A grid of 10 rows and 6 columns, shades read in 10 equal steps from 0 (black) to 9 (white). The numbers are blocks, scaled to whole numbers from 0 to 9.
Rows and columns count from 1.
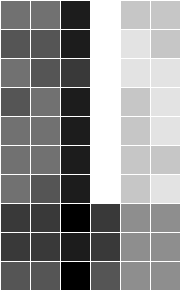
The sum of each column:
33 32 9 70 66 68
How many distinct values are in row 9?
3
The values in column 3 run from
0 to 2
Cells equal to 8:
6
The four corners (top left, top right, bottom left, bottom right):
4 7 3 5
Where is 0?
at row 8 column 3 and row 10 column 3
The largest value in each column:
4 4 2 9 8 8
